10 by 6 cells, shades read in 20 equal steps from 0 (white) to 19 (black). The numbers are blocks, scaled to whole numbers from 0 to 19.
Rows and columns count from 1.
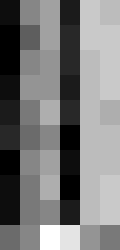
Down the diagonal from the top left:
18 12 8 17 5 5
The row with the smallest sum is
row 10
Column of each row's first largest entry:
1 1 1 1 1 4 1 4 1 1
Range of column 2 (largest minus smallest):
4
